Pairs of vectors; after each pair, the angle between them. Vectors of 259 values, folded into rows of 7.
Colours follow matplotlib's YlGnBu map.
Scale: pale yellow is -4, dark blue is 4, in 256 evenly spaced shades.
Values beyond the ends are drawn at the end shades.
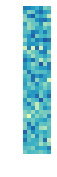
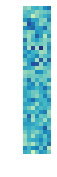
partly opposed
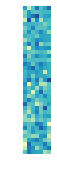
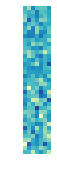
partly aligned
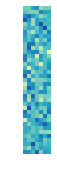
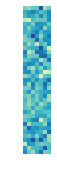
orthogonal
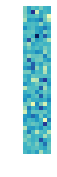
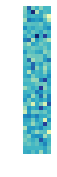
nearly parallel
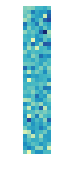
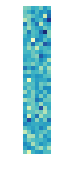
nearly parallel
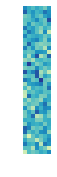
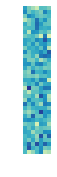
orthogonal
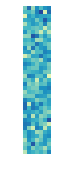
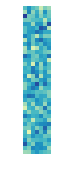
partly opposed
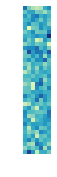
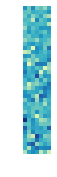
orthogonal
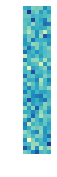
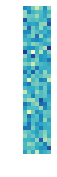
orthogonal
